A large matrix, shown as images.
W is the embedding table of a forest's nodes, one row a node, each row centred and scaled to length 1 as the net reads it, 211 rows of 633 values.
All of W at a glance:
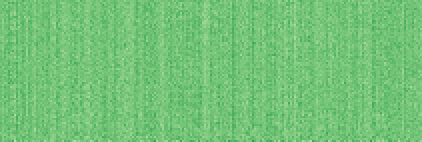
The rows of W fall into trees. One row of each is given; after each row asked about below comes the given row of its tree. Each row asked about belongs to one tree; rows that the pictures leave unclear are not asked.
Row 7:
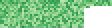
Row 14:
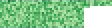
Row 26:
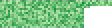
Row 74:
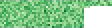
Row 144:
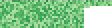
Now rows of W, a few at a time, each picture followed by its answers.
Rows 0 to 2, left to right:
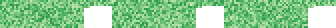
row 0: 144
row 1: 14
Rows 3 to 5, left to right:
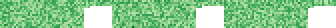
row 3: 7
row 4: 7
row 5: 26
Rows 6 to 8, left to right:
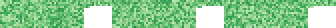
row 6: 144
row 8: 26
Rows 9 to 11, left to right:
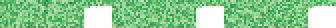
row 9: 14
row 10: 74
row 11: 144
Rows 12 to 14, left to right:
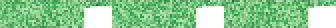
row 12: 7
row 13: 26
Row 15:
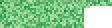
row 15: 74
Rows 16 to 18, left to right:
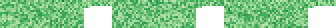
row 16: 144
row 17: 14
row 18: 144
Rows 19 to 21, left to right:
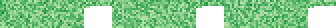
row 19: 26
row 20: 26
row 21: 26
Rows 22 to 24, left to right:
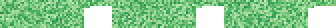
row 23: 74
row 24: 7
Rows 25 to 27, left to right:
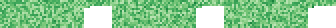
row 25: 7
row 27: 14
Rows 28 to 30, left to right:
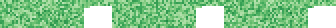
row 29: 74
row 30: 144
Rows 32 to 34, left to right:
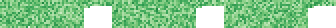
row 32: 74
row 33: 26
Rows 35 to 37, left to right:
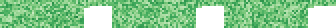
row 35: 144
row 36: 14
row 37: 14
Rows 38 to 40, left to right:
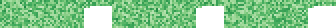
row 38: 26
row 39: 26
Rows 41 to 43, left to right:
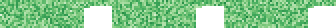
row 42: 74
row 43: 144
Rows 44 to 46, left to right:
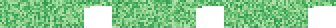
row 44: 74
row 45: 7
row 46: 144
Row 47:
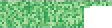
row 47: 74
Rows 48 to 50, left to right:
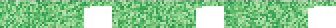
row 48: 14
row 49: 74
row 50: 7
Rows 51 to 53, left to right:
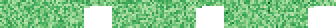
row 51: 74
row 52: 7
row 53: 26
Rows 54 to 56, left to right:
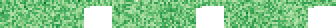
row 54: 26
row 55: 144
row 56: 74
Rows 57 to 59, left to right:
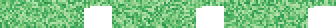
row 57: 14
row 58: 144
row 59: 26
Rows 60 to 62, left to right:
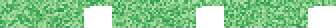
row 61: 144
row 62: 26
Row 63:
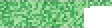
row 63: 7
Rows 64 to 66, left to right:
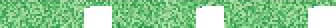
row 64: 7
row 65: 14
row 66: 74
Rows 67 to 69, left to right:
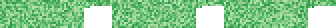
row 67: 7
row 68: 14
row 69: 14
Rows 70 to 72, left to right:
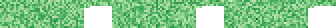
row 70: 144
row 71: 74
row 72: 74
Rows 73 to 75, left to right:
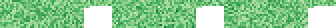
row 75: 7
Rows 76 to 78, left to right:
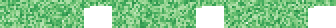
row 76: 144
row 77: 14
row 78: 74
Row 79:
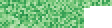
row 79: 144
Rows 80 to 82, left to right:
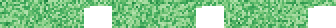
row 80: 144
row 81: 14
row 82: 74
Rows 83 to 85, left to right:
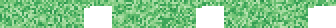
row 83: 74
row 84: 144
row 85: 14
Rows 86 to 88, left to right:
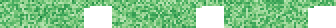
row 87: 144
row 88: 7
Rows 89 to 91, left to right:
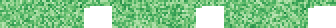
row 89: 26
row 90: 144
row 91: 14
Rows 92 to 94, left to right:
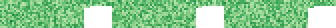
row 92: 74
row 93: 26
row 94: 7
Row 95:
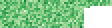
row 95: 7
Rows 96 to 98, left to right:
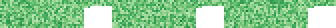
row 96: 74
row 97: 26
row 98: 7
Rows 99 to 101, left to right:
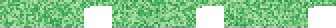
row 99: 144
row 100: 14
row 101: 26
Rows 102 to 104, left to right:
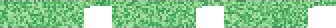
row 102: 7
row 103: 74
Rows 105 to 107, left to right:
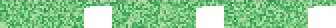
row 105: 26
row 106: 14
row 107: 7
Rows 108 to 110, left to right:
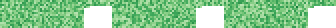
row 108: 26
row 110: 7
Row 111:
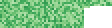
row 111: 74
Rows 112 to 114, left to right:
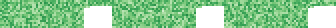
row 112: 7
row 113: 26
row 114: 26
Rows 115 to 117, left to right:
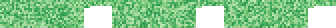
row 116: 14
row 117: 74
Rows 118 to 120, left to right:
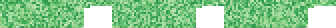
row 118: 7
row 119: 74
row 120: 14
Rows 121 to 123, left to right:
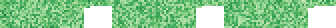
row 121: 7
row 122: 74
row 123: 7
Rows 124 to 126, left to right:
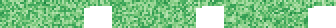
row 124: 26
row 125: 7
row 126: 144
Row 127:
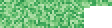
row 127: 74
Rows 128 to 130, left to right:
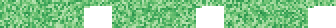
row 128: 14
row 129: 144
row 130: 144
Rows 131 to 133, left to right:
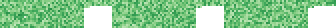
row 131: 144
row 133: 14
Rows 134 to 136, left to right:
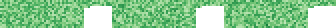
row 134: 74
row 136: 7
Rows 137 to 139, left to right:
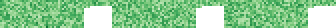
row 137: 26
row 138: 144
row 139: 7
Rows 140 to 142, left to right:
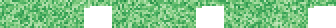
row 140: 144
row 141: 14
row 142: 14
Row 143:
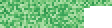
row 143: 144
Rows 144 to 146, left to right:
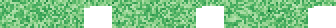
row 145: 144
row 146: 144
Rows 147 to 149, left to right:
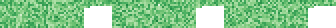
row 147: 14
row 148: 7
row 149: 74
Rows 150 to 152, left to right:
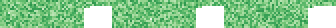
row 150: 26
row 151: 14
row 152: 144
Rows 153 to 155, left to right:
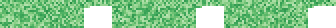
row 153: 144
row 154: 144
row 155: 144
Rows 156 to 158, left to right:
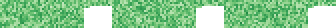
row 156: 144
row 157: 74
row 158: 144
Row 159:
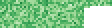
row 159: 14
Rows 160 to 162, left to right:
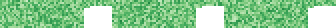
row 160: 144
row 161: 74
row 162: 144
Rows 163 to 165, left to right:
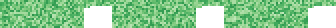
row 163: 7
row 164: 74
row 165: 144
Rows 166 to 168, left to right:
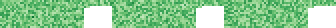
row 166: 26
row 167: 74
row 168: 7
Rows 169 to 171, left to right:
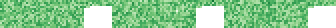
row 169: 74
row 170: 14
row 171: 14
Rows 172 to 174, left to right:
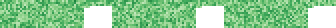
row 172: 14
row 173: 14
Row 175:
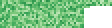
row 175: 26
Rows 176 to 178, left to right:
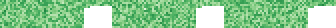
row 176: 14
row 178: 7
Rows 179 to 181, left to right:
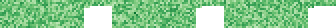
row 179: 14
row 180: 144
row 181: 26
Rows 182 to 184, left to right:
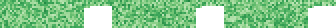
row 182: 14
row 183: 144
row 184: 144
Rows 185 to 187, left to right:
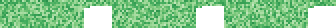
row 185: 7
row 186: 14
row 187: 7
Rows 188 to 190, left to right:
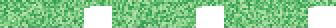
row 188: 7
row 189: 14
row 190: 26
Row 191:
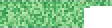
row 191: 7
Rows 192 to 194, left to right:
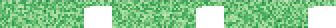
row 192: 26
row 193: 26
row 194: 144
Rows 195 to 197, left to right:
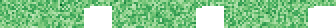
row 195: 26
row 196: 144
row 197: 74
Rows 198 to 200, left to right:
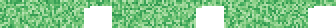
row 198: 7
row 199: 26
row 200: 74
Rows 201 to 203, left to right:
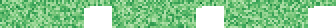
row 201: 26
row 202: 74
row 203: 26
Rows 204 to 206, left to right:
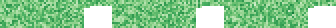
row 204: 144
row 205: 144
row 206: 144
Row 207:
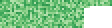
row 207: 26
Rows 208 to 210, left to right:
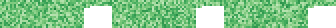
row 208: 14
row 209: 144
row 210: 14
